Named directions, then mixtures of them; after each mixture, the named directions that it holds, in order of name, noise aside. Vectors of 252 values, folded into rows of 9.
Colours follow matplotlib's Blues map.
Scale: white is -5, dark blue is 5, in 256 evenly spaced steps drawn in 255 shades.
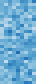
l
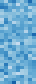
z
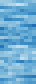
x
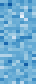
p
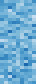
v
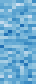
l, v, x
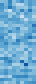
p, v, x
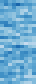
l, x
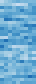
x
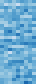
l, x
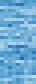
x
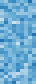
v, z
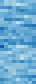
x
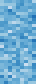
v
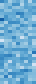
p, v, z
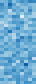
l, p, v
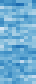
x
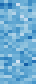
p, v, z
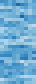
p, x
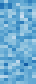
p, v, z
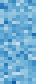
z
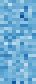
p, z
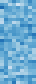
x, z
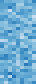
v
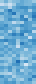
p, v, x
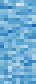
v, x, z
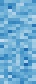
v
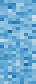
v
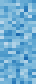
l, p, z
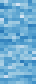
p, x, z
